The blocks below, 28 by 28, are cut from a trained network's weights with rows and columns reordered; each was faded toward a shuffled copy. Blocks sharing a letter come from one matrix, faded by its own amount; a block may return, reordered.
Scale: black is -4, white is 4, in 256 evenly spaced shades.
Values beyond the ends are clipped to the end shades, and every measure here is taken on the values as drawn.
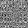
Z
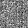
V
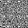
Z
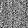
V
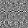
Z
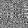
Z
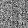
V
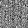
V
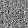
V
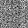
V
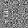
Z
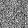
V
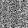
V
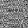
Z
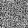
V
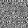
Z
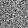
V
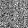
V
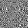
Z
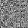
Z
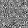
Z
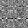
Z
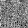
V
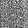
V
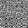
Z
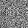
Z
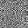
Z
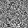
Z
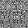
Z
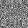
Z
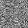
Z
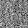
V
